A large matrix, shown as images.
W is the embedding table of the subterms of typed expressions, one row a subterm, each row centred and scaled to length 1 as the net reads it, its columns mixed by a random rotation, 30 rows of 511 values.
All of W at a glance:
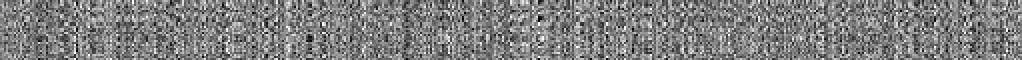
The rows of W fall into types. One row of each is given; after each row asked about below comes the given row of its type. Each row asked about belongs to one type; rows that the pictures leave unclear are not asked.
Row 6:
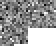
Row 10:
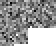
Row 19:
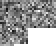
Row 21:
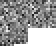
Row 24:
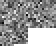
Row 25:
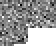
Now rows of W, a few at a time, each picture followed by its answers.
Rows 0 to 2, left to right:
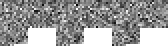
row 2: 24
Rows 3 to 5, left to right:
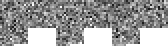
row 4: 10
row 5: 19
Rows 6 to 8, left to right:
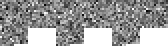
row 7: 24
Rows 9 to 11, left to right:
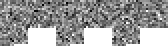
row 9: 10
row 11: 6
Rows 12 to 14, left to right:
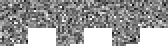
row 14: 25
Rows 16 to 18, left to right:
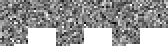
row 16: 6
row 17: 21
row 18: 19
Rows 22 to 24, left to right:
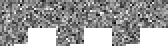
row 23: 6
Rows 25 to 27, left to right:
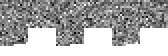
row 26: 24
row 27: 10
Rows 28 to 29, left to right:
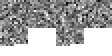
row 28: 6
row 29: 10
